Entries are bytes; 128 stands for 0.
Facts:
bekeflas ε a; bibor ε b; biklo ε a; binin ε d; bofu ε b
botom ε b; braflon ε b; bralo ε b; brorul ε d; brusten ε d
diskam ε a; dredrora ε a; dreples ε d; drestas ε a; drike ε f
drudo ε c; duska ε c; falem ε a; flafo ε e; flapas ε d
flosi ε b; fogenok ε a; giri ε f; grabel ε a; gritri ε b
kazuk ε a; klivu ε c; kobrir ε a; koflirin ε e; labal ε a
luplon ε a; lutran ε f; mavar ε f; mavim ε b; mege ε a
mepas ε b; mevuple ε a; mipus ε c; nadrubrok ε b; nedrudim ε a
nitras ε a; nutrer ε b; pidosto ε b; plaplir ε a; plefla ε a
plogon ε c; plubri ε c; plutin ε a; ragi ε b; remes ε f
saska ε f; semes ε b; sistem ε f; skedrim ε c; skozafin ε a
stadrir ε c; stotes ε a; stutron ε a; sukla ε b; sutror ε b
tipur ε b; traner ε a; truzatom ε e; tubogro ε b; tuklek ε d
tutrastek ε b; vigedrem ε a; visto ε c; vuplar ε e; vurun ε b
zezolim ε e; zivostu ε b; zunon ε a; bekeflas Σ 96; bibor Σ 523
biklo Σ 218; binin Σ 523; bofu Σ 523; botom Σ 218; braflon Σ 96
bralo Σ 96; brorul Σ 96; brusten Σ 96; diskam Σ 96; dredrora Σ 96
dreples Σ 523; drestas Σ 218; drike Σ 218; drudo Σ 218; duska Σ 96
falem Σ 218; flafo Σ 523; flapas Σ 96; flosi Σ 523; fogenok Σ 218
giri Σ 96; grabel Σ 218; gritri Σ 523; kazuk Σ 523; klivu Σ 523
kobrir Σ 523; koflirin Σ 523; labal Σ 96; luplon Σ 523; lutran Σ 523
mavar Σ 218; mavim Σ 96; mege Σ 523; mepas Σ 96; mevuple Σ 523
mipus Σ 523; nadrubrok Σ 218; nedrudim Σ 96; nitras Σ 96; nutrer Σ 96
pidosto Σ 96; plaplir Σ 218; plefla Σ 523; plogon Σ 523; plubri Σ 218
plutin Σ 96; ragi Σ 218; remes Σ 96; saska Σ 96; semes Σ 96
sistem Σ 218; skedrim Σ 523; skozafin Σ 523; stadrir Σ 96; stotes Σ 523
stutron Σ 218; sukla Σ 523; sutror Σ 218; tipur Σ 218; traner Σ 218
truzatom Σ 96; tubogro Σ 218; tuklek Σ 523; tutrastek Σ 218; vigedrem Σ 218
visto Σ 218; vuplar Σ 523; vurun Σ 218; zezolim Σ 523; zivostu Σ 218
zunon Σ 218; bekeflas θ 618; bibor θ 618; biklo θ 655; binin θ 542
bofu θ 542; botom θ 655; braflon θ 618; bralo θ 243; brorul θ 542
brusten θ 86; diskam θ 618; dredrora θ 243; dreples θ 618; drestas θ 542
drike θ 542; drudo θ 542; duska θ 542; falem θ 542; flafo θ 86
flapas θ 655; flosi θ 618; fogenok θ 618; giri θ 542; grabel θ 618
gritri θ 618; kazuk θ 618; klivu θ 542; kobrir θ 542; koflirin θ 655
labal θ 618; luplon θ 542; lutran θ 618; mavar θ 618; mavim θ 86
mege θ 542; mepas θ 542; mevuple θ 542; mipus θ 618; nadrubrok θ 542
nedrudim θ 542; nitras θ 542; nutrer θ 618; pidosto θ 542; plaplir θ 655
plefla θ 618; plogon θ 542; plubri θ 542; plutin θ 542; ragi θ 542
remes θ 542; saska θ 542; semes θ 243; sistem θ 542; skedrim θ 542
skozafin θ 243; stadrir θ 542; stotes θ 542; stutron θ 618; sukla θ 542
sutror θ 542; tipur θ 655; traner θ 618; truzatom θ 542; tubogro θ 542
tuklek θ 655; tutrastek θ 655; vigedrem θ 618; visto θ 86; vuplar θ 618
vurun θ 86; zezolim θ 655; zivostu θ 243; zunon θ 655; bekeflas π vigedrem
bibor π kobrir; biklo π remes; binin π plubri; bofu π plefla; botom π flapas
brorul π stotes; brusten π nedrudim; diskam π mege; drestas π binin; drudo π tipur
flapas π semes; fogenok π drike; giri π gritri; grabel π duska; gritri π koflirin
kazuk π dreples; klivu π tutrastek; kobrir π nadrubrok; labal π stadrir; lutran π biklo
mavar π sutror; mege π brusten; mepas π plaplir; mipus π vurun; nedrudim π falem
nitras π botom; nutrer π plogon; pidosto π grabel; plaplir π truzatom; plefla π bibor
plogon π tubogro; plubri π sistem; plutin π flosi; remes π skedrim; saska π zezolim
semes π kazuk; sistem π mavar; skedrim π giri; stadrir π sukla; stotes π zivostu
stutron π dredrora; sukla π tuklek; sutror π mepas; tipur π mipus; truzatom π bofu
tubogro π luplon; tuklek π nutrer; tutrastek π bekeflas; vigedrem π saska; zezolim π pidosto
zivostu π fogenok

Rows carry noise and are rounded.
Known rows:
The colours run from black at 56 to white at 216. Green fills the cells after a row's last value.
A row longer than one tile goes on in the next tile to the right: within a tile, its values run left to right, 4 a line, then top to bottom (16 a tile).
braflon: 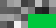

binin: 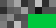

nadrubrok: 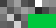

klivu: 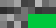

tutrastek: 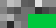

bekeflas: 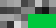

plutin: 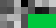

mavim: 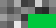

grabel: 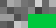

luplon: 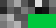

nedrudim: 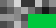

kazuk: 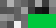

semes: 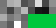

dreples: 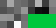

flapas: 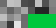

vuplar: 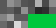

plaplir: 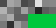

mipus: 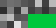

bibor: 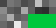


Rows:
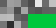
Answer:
tipur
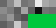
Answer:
zivostu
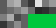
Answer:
falem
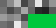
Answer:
bralo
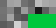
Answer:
fogenok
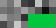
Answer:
brusten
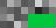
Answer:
traner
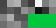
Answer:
tubogro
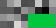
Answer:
nutrer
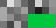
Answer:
botom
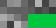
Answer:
zezolim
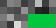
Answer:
gritri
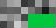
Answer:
diskam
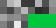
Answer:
nitras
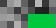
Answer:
tuklek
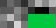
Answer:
flosi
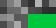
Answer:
mege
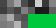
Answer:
plogon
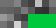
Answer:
flafo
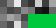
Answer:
stadrir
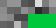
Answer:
visto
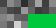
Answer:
lutran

